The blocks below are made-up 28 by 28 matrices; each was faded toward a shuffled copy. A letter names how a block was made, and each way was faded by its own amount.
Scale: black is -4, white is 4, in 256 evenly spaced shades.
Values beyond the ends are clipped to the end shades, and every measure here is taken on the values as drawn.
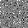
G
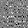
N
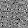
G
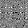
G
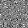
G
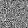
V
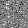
G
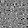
G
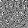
V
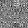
N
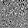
G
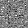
G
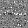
G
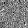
V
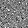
V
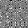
N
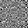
N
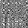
N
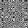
N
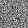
G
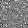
G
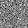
V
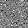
V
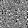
G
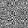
N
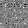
G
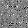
G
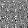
G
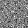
V
